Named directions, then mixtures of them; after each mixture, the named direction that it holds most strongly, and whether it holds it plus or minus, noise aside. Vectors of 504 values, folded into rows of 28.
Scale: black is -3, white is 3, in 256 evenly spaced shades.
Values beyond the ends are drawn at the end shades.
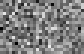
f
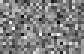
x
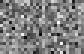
x, minus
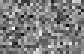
x, plus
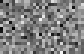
x, minus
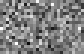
f, minus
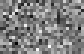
f, plus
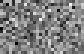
f, plus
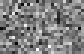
f, plus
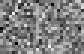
f, plus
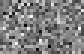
f, minus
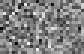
f, plus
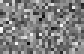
f, minus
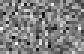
f, minus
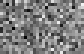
x, minus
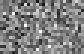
f, plus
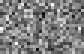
f, minus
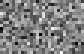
f, plus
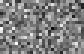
f, minus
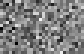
f, plus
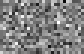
x, minus
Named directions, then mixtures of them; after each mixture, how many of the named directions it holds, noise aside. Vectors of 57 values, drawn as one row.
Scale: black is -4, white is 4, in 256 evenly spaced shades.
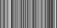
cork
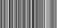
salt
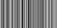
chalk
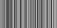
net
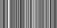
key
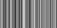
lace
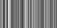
three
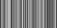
two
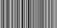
one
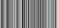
three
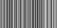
two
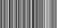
one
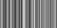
one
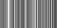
two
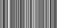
one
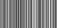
two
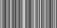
one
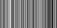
two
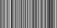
one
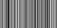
three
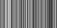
one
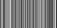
two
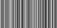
three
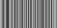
three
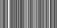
one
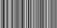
two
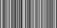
two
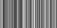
three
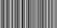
one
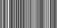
two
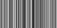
two
